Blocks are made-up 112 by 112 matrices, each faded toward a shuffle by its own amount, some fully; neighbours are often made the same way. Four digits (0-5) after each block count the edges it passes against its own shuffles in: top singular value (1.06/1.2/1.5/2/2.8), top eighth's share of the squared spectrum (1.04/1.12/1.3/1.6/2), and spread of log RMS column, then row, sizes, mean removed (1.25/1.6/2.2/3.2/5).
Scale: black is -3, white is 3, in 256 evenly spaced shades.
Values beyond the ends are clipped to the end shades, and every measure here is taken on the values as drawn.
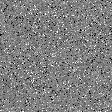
0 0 0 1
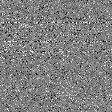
2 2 0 2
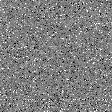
1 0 0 1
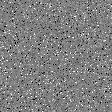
0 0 0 0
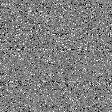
1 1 0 2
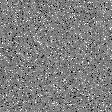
0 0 0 0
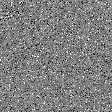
1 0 0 1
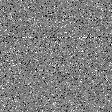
1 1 0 1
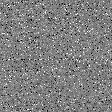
1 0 0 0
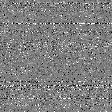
2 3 0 3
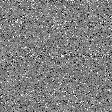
1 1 0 2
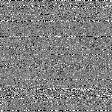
2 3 0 4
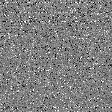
1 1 0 2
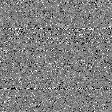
2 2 0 3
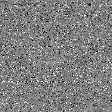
1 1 0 2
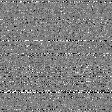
3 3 0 4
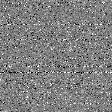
2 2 0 3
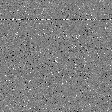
3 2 0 1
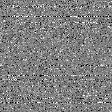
2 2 0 3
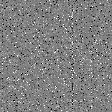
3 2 1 0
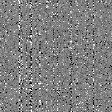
4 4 3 2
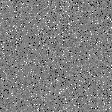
2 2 1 0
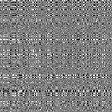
5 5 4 4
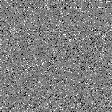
3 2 0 2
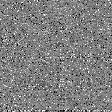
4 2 0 2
